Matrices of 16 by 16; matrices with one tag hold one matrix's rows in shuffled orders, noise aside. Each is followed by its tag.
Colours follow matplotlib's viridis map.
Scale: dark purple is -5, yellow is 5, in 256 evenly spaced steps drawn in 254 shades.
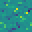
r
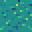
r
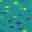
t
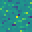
r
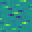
t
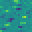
t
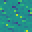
r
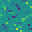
r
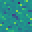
r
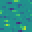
t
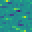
t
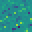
r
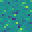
r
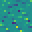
r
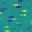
t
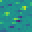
t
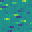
t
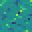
r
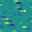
t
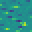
t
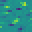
t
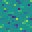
r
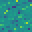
r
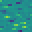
t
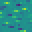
t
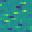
t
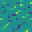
r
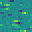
t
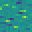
t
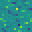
r
